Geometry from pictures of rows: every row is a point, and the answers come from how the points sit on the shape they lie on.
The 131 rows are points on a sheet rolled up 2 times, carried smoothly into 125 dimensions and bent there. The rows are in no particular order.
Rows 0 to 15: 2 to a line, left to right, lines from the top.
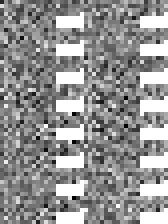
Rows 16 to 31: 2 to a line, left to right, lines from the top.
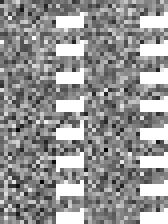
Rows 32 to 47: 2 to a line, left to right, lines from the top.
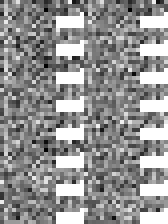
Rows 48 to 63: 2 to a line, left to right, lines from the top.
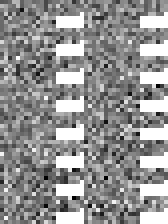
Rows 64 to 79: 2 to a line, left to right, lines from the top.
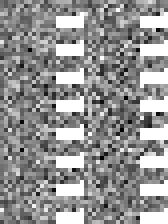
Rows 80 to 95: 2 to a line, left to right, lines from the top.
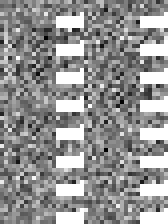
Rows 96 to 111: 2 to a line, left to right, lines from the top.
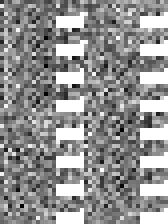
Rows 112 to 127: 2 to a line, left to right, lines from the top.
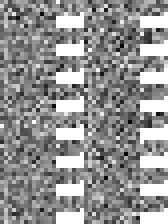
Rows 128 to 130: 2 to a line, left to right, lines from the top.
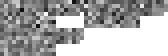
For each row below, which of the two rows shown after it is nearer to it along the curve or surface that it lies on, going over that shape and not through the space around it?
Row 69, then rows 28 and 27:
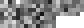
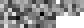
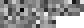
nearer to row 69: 28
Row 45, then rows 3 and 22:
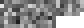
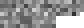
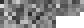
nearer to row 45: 22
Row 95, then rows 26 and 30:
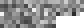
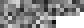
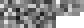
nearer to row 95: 26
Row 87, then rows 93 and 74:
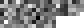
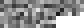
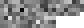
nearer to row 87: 74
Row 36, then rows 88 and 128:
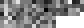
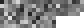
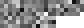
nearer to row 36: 128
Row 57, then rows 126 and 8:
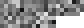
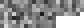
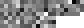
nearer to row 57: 8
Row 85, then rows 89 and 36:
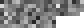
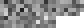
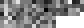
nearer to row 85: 89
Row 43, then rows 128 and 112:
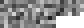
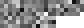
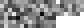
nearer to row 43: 128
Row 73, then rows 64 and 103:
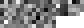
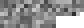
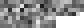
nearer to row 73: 103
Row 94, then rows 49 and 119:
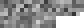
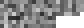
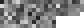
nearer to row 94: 119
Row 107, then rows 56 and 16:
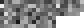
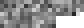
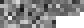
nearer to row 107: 16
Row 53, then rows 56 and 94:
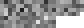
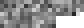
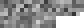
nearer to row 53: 94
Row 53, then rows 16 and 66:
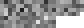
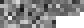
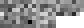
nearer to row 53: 16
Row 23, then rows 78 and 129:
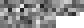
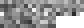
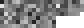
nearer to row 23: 78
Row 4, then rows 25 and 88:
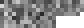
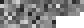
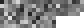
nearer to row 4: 88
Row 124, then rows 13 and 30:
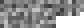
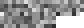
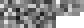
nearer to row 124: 13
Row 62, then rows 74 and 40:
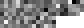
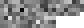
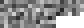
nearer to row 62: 74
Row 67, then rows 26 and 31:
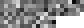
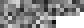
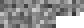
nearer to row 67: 26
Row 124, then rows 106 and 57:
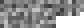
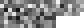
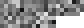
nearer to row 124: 57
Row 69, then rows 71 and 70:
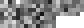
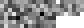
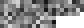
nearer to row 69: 71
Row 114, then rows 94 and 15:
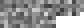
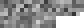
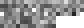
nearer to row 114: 94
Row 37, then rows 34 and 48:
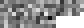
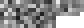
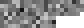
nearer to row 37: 48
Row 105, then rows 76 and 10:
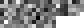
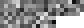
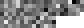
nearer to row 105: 10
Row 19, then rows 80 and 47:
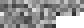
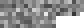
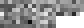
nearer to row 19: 47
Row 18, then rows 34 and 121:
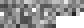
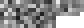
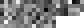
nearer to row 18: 121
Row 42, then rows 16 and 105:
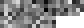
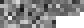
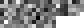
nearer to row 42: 105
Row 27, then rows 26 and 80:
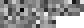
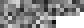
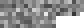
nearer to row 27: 26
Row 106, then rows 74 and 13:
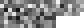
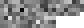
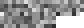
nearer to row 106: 74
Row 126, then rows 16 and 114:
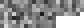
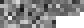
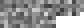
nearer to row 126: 16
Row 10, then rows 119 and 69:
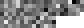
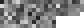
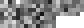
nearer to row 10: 69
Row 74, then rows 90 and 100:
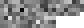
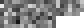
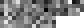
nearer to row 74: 100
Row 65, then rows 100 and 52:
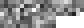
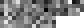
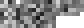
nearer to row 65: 100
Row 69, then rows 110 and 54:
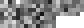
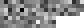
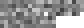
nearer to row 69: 110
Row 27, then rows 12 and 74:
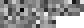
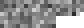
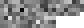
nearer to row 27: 74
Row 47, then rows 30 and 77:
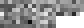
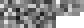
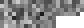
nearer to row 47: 77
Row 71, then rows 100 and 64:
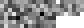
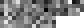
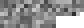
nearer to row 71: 100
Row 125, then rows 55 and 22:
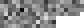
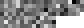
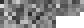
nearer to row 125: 22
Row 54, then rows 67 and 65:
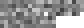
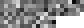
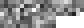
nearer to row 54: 65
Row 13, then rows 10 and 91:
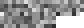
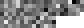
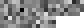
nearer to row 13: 91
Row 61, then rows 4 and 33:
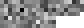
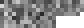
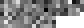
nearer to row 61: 33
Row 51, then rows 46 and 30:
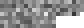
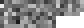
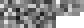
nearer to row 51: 46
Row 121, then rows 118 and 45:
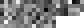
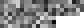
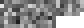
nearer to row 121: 118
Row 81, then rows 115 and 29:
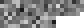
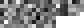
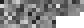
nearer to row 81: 29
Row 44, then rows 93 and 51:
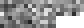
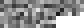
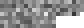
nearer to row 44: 93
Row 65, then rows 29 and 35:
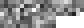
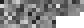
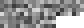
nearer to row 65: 35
